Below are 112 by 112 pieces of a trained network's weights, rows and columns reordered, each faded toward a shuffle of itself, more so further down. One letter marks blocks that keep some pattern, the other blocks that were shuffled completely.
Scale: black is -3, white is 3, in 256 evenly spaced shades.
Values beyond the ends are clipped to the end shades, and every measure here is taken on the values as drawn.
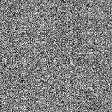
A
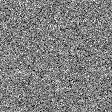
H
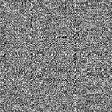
A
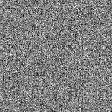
A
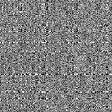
A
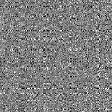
A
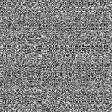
A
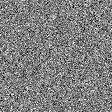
H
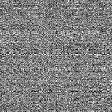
A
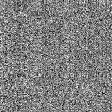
A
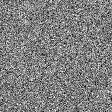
H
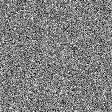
H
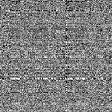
A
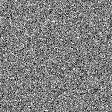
H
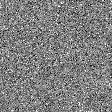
H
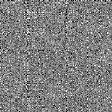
A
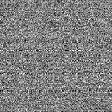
A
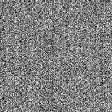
A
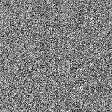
A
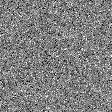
H
